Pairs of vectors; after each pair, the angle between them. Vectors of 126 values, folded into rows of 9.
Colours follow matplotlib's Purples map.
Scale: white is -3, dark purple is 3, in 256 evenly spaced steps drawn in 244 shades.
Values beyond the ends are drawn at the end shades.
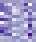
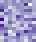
partly aligned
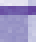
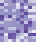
orthogonal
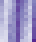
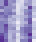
nearly opposite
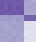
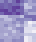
nearly parallel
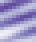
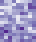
partly opposed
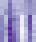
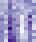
nearly parallel
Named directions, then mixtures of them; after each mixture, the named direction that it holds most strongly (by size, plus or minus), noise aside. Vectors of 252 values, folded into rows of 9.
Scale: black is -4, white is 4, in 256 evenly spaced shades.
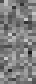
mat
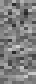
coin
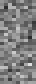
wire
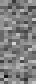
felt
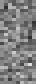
wire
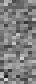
felt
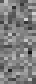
mat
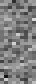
felt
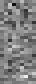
coin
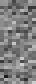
felt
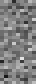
felt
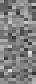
mat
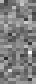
mat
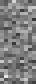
felt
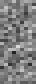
coin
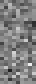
wire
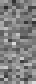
felt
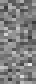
wire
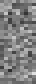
coin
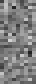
mat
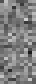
mat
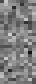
mat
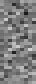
coin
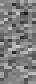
coin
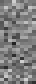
felt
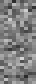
coin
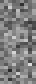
wire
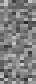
felt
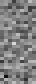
felt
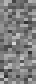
felt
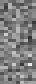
wire
